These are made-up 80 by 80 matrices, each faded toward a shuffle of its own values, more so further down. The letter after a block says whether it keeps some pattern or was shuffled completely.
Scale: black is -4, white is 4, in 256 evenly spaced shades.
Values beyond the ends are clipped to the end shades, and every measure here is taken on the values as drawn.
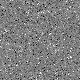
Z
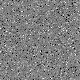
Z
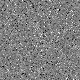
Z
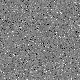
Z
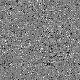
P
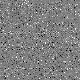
P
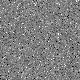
Z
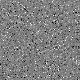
P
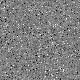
Z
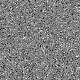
Z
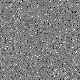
P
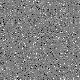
P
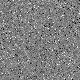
Z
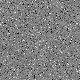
Z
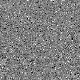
P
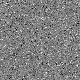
Z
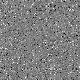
P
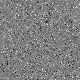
Z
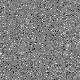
P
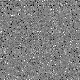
P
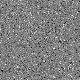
P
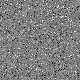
Z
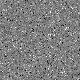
Z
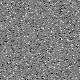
Z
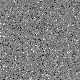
Z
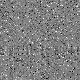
P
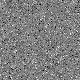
Z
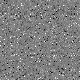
P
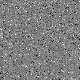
P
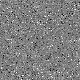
P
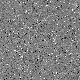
Z
